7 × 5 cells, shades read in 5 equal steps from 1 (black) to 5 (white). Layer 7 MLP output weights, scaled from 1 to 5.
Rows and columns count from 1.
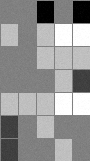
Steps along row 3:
same up same same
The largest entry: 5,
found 4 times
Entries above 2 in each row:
3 5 5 4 5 4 4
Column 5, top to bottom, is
1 5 4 2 5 3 3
